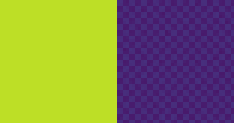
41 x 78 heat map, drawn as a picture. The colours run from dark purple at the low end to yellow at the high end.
It is made of 1 by 2 panels. Panel 1,1: very high, flat. Panel 1,2: very low, checkered, faint in contrast.
